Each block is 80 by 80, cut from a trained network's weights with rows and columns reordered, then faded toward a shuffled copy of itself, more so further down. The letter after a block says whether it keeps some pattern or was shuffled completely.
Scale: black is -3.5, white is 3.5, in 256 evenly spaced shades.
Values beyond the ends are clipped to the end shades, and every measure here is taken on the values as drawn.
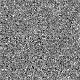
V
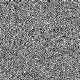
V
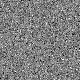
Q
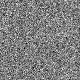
V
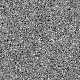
Q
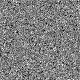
Q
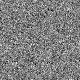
V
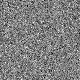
Q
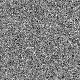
Q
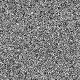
V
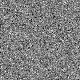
Q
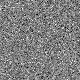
Q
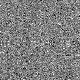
V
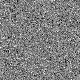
Q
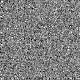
V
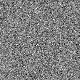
V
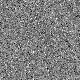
Q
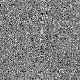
V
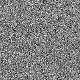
Q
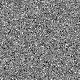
Q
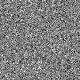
V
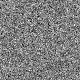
Q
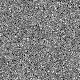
Q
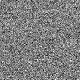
V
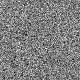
Q
